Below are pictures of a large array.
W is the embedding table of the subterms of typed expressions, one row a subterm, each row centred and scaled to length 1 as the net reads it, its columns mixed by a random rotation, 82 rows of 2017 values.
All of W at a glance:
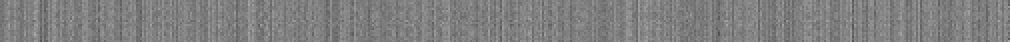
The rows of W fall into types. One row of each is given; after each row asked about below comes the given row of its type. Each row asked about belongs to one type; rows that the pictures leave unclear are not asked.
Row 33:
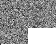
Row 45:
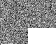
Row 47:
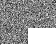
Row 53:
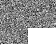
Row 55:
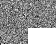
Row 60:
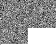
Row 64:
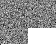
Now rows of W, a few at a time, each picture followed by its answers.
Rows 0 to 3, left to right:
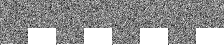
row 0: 45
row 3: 55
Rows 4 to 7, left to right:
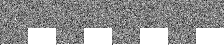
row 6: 33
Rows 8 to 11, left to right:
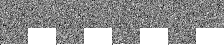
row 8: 64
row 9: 64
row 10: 55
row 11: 47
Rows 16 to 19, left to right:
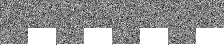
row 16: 45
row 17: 55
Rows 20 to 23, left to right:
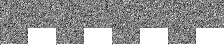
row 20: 45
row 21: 45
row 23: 47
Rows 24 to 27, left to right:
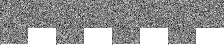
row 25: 64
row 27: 53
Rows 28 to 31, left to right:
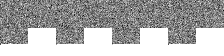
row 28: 55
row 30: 53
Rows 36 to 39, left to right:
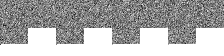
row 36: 64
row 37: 60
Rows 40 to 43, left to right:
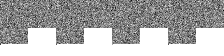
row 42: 60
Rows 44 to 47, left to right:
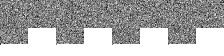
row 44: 55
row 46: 47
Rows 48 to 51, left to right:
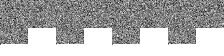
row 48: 33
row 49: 53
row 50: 33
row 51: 53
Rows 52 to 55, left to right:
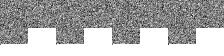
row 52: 64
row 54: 45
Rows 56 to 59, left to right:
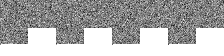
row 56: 45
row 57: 53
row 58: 47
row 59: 47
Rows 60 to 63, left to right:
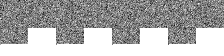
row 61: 45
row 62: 60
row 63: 55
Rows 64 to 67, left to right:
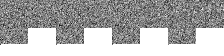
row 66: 47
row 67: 60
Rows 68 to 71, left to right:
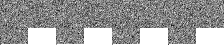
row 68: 47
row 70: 64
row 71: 64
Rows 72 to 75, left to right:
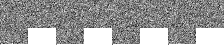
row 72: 53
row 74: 64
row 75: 45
